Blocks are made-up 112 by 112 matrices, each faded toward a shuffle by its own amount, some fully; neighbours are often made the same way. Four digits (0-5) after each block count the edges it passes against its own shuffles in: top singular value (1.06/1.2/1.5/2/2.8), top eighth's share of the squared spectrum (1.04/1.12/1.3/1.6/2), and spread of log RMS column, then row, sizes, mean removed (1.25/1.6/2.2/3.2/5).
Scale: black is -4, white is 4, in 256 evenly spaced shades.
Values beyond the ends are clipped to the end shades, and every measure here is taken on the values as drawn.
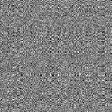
5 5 3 3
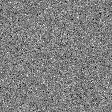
1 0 0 0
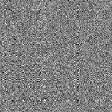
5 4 3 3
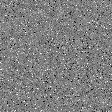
1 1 0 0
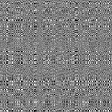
5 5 4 4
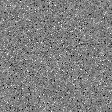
1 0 0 0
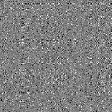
4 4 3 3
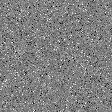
0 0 0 0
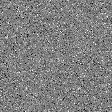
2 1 0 0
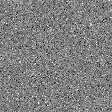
3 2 0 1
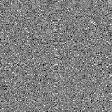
4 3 1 2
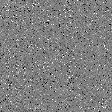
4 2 1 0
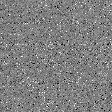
2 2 0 2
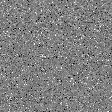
2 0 0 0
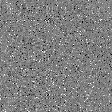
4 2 1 1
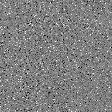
3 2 1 0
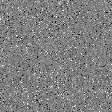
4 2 1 1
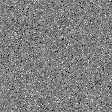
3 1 0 0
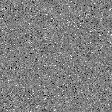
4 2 1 1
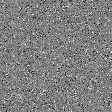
0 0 0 0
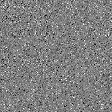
4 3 1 1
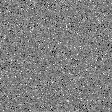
0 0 0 0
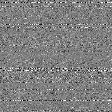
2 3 0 4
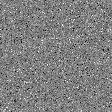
0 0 0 0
